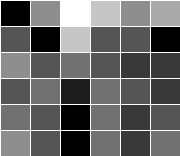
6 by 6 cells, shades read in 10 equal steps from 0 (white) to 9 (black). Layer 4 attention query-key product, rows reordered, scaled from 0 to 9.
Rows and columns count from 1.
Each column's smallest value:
4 4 0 2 4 3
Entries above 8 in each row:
1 2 0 0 1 1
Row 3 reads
4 6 5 6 7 7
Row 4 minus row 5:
1 -1 -1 0 -1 1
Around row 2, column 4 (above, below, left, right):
2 6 2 6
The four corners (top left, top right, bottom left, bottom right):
9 3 4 5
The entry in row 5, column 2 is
6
